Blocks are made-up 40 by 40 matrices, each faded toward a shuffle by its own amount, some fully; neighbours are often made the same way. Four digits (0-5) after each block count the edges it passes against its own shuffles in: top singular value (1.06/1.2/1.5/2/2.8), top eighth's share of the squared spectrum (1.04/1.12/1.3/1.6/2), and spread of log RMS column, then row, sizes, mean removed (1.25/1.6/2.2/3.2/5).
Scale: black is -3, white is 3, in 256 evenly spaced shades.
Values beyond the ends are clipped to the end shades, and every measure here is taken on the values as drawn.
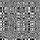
5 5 3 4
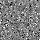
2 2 0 0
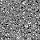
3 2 0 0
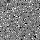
2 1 0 0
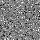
2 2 0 0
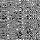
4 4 2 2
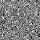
3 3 1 0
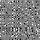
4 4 2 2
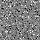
2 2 0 0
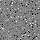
1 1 0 0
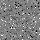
0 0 0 0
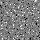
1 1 0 0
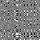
4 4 3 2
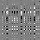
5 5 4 3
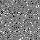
3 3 1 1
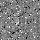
2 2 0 0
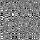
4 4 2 3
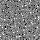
0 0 0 0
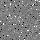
0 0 0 0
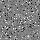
0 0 0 0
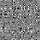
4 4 2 2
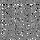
3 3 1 2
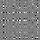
4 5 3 3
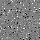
1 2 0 0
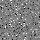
1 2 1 0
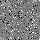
0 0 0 0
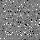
2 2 0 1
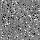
1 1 1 0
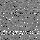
3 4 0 2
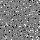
2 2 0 1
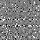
3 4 0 2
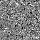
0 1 0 0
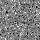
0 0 0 0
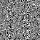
1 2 2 0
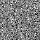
1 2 2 0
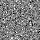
1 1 1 0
